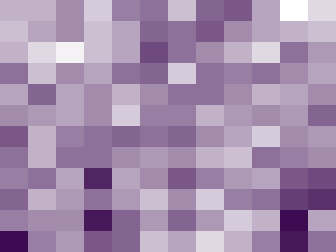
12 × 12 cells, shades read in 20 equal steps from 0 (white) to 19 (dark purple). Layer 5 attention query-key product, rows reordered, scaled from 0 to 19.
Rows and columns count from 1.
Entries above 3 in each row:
10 12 9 12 12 12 12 12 12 12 12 11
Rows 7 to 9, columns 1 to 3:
13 6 10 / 11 6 11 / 10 11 7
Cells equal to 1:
1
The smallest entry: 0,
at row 1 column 11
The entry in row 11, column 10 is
6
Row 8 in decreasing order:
11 11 11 11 10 9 9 9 8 6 6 5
